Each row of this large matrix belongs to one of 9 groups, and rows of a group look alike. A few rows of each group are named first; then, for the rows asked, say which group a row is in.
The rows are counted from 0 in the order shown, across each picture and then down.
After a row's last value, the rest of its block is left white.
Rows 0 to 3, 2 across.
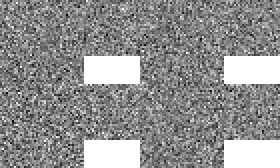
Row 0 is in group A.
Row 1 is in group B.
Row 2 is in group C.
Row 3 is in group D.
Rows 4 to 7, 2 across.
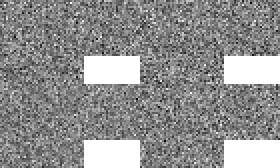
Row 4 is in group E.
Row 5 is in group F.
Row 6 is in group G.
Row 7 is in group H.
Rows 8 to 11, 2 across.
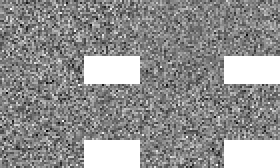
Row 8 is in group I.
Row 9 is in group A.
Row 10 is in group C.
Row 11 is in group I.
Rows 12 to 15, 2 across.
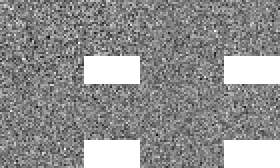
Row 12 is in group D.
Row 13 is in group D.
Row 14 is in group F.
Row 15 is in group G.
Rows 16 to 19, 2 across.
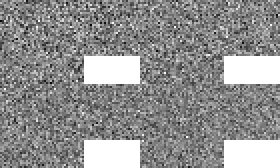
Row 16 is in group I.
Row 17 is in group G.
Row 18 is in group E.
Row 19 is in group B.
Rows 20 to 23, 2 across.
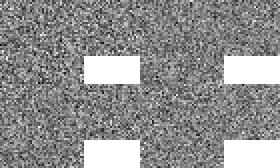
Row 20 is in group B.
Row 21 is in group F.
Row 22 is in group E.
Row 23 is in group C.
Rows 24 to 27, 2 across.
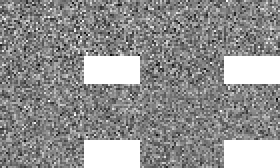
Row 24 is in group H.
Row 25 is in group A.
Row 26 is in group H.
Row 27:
G
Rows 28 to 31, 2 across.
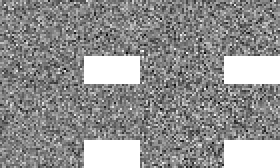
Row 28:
A
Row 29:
B
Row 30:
I
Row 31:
I
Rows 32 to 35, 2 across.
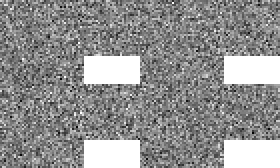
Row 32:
D
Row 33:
H
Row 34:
H
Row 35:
E
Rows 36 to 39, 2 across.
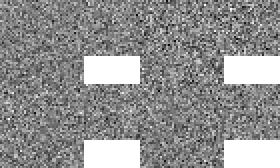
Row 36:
G
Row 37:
I
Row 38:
A
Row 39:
D
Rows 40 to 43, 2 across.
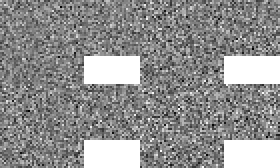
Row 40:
D
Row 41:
E
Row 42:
E
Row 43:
A
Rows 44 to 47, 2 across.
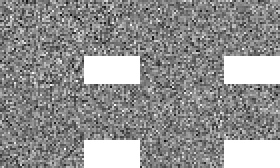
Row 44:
I
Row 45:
C
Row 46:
F
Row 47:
H
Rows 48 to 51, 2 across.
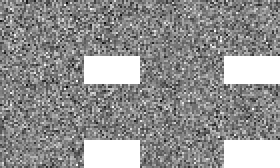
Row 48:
I
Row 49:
H
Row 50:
I
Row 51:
H
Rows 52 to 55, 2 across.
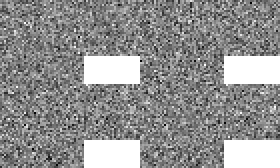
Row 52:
H
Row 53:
F
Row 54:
A
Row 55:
A
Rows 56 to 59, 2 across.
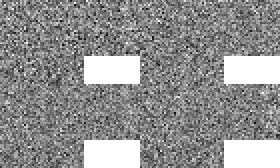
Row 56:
A
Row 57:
C
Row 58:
A
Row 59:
A
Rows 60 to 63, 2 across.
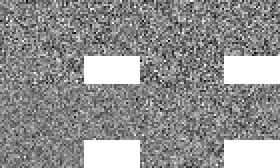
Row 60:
I
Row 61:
F
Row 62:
G
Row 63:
I
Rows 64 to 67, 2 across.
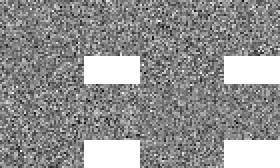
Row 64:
D
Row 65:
C
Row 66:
A
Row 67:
F
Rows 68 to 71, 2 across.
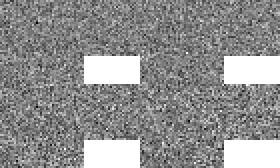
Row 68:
F
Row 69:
B
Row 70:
F
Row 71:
D
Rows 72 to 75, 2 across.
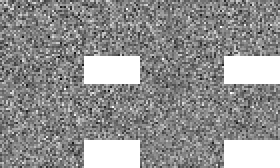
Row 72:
D
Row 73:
D
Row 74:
I
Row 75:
I
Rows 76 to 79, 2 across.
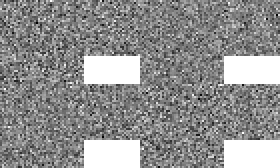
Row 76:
F
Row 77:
G
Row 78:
E
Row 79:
C
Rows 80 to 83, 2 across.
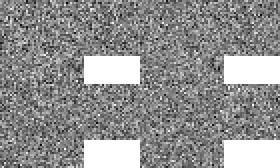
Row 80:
I
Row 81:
I
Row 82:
F
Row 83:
G
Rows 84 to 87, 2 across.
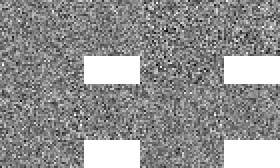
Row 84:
C
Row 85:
A
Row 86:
H
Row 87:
H
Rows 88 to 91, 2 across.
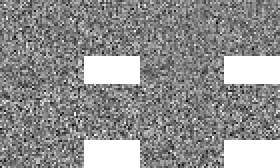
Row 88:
E
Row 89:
E
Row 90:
H
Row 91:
E
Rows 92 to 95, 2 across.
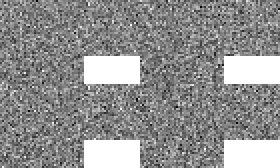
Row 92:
G
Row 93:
D
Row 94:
G
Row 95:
F
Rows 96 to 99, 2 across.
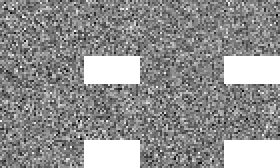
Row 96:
A
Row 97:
G
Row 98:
H
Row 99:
A
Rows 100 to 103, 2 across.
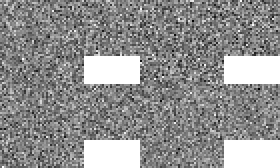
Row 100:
D
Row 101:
F
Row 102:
B
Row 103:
H
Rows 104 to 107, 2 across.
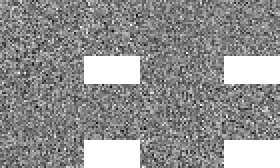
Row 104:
G
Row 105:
B
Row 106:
F
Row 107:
B
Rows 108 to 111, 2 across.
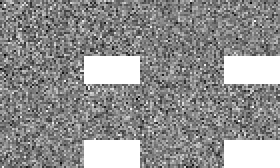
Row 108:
E
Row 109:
F
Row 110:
G
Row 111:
I
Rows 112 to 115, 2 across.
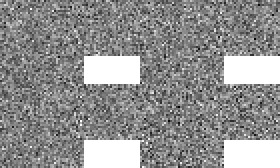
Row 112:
D
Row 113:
H
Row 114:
H
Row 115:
B
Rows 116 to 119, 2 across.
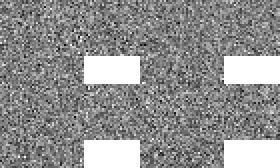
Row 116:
H
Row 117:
B
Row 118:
G
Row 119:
A
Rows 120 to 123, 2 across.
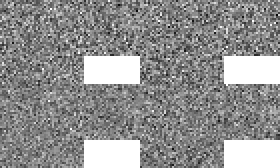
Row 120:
H
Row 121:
G
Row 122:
H
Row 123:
A
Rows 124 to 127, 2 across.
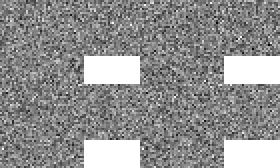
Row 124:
I
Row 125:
E
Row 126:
C
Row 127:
C
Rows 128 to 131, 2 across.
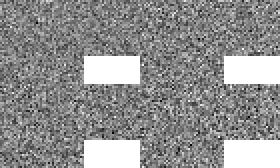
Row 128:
F
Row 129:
C
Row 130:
E
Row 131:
H
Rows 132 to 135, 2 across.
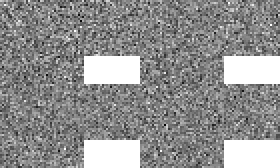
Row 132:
D
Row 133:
G
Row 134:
F
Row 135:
A
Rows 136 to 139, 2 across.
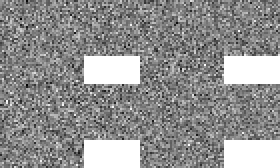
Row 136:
I
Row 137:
F
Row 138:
I
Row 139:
C
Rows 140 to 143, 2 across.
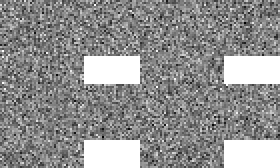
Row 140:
B
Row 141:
I
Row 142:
E
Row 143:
A
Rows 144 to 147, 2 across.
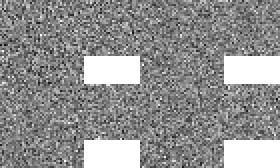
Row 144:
B
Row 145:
C
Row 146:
D
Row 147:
G
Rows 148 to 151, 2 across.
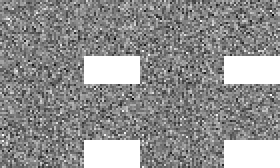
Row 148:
A
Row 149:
B
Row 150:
B
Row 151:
B
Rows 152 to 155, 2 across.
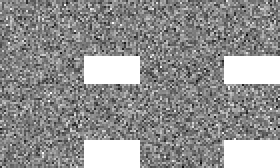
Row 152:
I
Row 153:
A
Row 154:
H
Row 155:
G
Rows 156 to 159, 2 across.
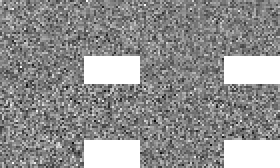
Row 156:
A
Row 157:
E
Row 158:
I
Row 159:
E
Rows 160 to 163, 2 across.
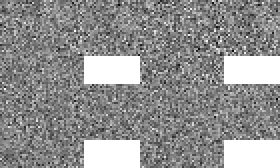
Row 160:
H
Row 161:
H
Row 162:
E
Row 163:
G
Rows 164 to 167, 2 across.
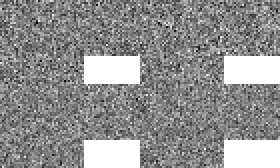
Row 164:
F
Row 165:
H
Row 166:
G
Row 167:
F
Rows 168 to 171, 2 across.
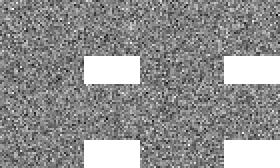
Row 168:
A
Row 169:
G
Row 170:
A
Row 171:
C
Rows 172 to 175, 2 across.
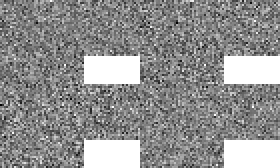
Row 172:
F
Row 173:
F
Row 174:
I
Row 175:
I
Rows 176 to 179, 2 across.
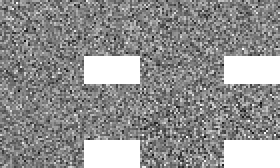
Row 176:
A
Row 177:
C
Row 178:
D
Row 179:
B
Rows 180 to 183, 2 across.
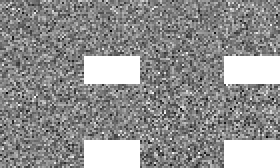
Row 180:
C
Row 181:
G
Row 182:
C
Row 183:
A
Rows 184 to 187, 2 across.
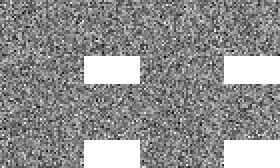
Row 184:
E
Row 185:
H
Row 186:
B
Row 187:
B
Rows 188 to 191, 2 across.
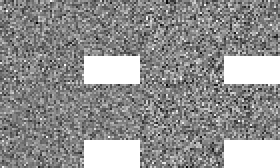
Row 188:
F
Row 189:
I
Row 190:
B
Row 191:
I
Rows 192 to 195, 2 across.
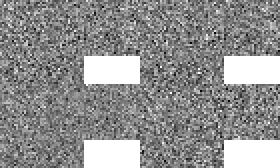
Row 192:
A
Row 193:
A
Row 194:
A
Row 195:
D
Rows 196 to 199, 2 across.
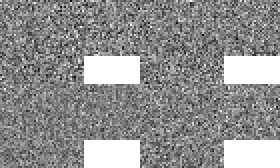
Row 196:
D
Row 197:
F
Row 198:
E
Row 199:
G
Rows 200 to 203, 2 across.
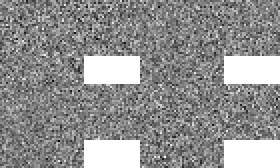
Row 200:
I
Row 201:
D
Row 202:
D
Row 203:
G
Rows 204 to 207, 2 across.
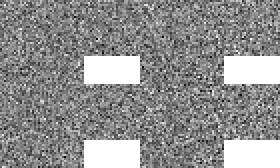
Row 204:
E
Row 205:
D
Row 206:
B
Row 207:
D
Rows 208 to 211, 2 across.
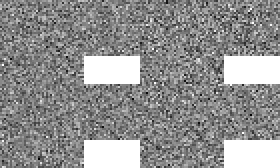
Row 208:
C
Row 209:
I
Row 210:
B
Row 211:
C
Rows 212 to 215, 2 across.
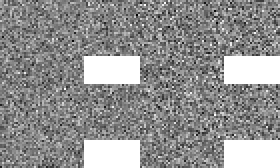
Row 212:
G
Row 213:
E
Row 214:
I
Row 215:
H
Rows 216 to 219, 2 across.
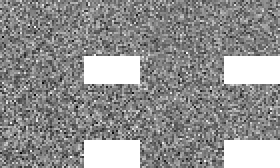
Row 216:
G
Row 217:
B
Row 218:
E
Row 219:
D
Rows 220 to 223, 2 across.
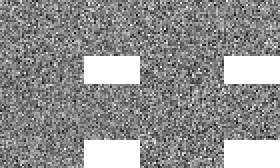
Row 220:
G
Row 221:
A
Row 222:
F
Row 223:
F
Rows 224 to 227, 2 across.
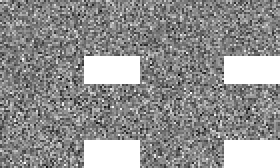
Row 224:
D
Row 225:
B
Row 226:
I
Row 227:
H
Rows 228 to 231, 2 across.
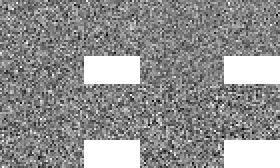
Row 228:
A
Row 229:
G
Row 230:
B
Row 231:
E
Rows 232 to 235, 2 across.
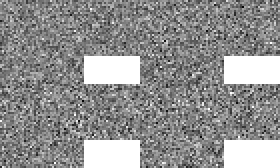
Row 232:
I
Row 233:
A
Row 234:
H
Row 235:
I
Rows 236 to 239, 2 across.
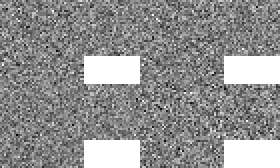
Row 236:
C
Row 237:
C
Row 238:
G
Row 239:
H
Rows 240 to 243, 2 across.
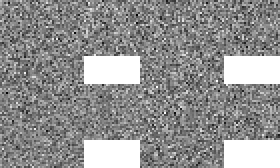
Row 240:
G
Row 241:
I
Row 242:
C
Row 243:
A
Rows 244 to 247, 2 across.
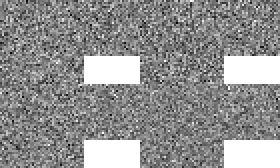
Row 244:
I
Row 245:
F
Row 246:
C
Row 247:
G
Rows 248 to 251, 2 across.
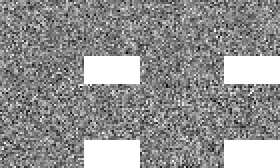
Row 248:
A
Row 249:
H
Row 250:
C
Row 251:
I
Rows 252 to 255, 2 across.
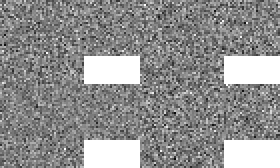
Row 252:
B
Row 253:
E
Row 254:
F
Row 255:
A
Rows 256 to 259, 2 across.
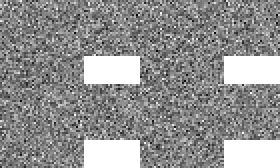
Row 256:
G
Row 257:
G
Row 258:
H
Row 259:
C
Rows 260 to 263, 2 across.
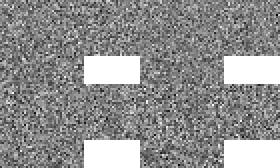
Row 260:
D
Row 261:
G
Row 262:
A
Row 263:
E
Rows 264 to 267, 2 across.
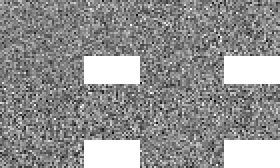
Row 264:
G
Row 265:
H
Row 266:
E
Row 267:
I
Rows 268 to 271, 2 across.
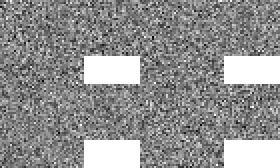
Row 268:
E
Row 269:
C
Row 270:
H
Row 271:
I
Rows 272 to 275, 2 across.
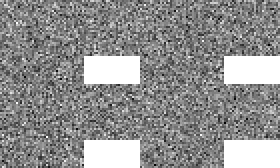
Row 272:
D
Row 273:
E
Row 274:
B
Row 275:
A
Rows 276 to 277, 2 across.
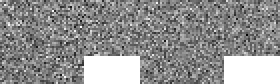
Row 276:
D
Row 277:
A
